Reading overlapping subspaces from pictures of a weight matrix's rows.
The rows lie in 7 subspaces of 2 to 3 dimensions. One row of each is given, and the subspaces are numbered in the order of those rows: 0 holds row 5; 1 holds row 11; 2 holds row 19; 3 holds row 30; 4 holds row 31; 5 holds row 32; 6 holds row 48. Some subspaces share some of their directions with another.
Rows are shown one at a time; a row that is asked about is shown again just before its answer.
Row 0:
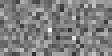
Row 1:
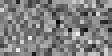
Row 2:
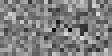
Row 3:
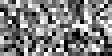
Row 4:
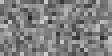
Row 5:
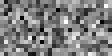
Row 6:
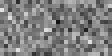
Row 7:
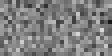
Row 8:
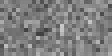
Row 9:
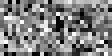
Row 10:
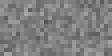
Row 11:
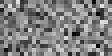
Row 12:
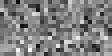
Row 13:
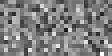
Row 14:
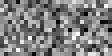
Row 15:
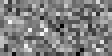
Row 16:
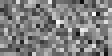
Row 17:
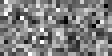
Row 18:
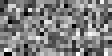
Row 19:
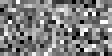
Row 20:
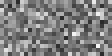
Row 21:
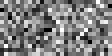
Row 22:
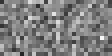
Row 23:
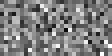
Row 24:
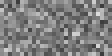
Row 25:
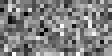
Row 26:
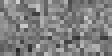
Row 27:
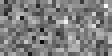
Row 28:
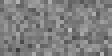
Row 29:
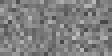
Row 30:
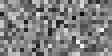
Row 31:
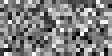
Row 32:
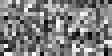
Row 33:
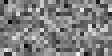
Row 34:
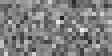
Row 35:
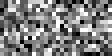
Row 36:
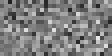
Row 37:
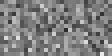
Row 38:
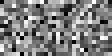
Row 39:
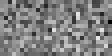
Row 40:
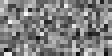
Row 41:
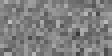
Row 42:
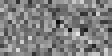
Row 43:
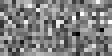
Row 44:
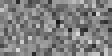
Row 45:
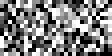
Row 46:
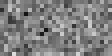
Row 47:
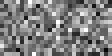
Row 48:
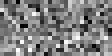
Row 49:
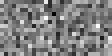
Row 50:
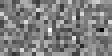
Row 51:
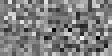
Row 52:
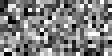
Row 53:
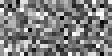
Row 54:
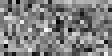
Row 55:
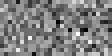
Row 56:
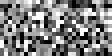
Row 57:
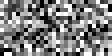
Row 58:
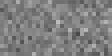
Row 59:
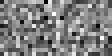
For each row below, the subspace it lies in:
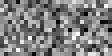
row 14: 0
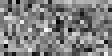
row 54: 5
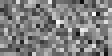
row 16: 0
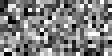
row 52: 5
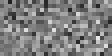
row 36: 3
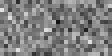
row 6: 4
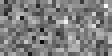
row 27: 0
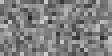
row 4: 2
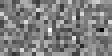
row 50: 3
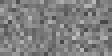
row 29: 2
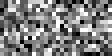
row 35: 4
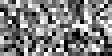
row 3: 6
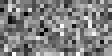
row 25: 4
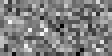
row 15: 5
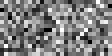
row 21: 4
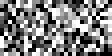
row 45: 6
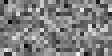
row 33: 4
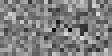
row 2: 3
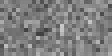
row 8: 4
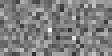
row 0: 3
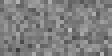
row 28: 6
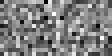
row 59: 2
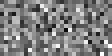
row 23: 6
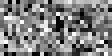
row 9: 5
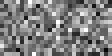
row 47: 2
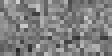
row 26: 6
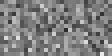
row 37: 6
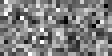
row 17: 0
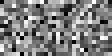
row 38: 2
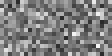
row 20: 1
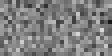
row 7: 3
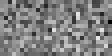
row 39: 3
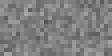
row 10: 5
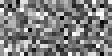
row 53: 1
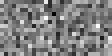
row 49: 2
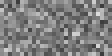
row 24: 1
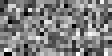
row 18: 5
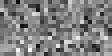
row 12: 6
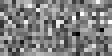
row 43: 3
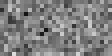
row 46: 4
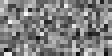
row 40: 5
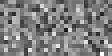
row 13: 6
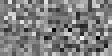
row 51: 3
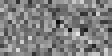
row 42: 3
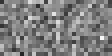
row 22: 2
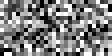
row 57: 4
